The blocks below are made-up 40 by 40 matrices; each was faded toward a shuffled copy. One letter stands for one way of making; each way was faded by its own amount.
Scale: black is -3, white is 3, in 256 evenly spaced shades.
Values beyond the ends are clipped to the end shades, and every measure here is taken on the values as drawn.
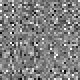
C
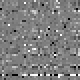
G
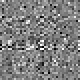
C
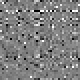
G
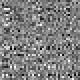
C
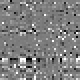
G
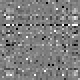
G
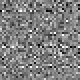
C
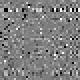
G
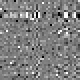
G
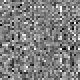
C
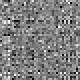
C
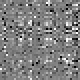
G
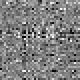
C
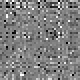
G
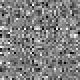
C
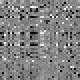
G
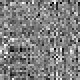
C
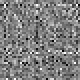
C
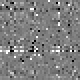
G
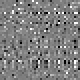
G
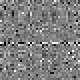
G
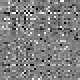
G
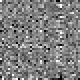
C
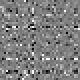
G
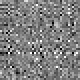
C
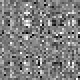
C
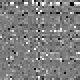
G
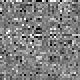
C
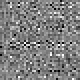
C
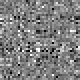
C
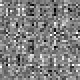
C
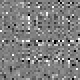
G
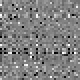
G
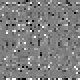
G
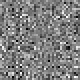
C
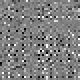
G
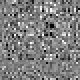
C
